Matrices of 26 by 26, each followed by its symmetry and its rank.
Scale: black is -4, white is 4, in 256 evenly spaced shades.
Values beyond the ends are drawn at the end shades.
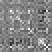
symmetric, rank five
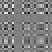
symmetric, rank one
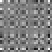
symmetric, rank two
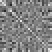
symmetric, rank five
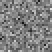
symmetric, full rank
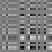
neither, rank one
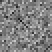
symmetric, full rank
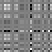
symmetric, rank one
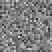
antisymmetric, full rank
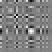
symmetric, rank two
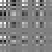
symmetric, rank one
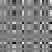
neither, rank one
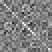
symmetric, rank five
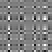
neither, rank one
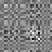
symmetric, rank two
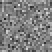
antisymmetric, full rank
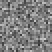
antisymmetric, full rank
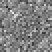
symmetric, full rank
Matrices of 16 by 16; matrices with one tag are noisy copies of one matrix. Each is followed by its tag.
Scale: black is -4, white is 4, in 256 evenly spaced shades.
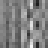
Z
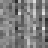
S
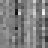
S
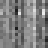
S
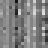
S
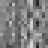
Z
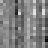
S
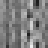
Z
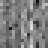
Z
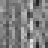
Z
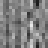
Z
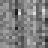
S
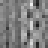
Z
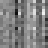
S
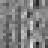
Z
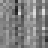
S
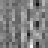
Z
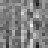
Z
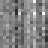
S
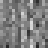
Z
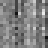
S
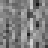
Z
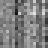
S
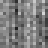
S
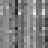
S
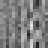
Z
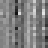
S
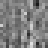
Z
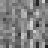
Z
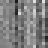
S
